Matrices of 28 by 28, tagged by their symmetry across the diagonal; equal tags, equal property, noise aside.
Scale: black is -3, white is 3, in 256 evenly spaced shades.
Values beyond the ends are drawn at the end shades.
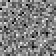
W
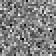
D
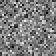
W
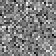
W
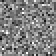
D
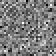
W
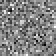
W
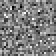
D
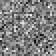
W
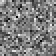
W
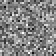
D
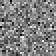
D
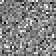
W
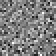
W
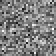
D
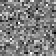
D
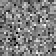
D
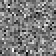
D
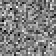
D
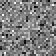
W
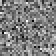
D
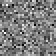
D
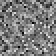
W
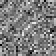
W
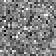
D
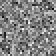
W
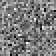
W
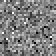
D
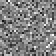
D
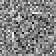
W
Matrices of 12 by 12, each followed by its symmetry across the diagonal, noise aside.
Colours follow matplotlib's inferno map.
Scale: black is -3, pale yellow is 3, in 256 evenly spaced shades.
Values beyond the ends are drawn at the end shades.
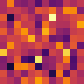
neither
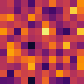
antisymmetric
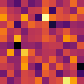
antisymmetric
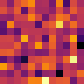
antisymmetric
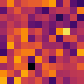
antisymmetric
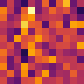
neither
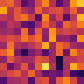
neither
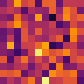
neither
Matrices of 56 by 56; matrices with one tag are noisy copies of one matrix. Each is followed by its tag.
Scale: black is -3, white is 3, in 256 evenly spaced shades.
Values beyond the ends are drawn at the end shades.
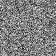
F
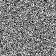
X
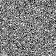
F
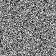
X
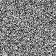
F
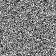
X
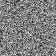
X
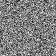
X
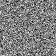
X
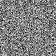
F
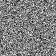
X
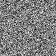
X
